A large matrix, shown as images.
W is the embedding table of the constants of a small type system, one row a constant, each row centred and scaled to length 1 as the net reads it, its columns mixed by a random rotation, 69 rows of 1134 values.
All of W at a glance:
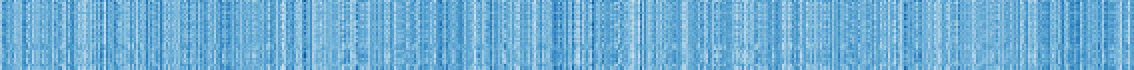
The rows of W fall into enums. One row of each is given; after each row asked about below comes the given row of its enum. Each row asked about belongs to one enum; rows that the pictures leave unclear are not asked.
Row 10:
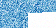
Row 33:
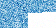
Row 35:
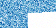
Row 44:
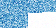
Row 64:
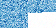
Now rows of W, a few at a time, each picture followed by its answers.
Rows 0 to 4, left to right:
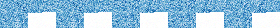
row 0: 33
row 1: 33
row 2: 64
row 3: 64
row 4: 10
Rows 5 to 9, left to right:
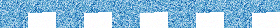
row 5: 10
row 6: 10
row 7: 35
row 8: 64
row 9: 10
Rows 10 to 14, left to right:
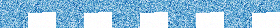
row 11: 33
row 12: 44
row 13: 35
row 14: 10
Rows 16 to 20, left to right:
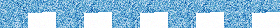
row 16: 33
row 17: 10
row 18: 10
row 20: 64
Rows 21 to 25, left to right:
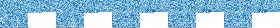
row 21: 35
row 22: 33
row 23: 64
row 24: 64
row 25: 64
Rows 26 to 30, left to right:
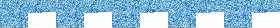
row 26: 10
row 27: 10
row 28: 64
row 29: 33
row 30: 64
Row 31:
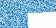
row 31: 35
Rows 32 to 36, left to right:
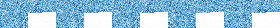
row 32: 10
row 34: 10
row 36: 64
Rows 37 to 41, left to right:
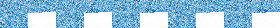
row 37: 35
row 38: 10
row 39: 64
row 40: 35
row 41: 64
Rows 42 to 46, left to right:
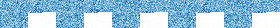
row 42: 10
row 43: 64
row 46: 44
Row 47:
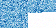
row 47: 64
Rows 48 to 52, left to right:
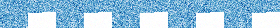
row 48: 44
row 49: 33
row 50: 35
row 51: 10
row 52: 33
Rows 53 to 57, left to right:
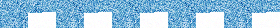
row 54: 33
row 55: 33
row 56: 33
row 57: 33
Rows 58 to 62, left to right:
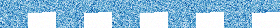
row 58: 35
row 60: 35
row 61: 33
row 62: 64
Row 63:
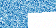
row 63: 35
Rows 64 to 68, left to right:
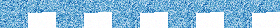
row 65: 44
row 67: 10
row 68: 10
